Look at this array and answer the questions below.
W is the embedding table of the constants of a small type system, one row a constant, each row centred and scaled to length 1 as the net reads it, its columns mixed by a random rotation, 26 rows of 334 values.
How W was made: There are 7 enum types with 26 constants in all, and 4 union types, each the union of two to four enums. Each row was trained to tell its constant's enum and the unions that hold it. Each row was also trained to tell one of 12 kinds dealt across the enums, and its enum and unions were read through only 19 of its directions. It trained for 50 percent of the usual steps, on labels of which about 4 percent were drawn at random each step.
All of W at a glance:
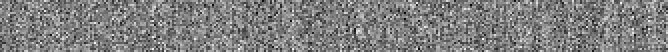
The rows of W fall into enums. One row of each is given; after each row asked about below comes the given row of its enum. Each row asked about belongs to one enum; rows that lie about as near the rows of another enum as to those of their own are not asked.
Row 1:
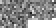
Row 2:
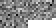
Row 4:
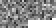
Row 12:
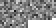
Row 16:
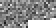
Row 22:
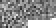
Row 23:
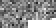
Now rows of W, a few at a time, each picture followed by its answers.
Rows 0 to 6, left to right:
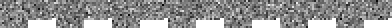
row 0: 16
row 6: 22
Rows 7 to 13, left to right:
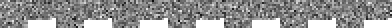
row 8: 23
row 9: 22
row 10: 1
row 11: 2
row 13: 22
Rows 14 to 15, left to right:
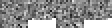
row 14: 23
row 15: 12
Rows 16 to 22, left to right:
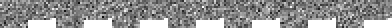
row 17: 23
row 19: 12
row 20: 23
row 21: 2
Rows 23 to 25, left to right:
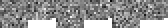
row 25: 22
